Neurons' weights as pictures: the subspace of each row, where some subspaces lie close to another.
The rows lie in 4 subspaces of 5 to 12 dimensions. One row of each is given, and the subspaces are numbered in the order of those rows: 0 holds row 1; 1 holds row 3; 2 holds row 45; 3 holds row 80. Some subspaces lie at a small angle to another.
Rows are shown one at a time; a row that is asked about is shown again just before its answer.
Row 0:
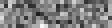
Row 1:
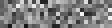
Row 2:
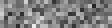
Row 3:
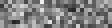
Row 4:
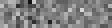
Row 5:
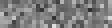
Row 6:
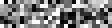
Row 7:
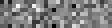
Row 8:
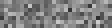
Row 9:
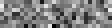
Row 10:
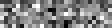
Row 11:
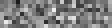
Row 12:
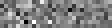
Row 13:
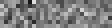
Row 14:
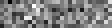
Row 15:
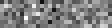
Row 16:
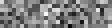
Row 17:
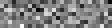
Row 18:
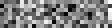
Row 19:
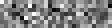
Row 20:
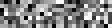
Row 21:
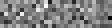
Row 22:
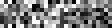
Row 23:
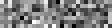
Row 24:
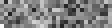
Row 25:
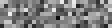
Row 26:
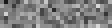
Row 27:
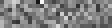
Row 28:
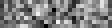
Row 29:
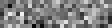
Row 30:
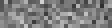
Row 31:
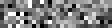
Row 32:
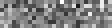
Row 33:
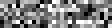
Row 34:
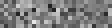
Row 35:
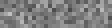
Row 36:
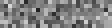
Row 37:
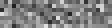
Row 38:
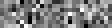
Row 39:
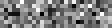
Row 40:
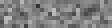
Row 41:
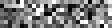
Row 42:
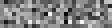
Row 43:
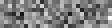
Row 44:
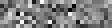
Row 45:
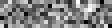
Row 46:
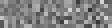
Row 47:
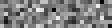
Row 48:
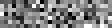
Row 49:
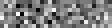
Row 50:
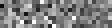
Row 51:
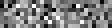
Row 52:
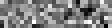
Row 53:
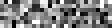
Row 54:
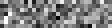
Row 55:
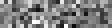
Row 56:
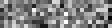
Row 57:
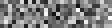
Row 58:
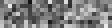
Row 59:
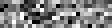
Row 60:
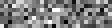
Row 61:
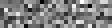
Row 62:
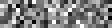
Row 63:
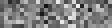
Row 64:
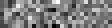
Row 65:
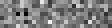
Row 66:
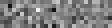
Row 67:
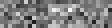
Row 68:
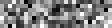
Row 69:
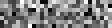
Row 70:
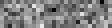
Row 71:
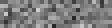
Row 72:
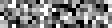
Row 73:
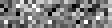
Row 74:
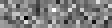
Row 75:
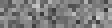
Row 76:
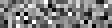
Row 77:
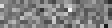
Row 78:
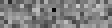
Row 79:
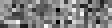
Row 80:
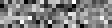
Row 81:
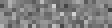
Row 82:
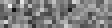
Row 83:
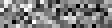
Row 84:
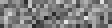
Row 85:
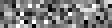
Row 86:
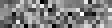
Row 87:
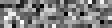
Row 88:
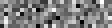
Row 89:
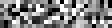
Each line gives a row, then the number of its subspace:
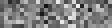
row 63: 1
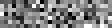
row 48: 1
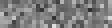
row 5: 1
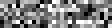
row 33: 2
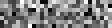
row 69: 2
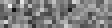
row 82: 2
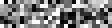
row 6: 1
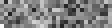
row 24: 1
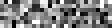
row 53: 1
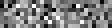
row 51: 3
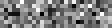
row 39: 2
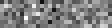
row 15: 1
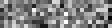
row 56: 2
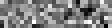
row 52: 2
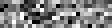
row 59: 1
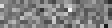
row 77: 2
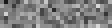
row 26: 1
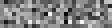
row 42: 2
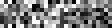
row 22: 3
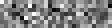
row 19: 1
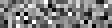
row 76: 1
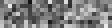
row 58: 2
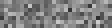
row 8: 2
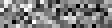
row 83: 1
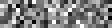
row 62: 2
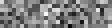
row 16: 1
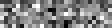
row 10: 2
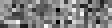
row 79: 1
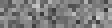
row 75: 2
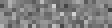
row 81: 1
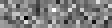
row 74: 1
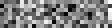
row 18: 2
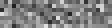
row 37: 1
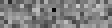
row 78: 1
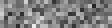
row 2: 2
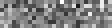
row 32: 1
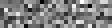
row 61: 2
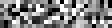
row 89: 1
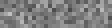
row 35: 1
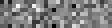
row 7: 3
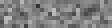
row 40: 2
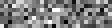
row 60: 1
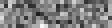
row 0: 1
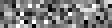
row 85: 2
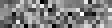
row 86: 0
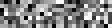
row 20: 1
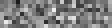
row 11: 1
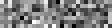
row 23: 3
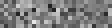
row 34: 3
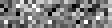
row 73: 2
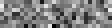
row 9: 1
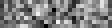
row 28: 1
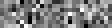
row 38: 2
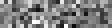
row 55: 3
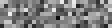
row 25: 1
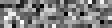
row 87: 2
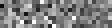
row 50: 3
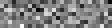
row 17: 2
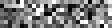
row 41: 2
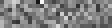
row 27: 1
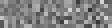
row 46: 2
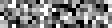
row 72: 1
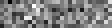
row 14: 1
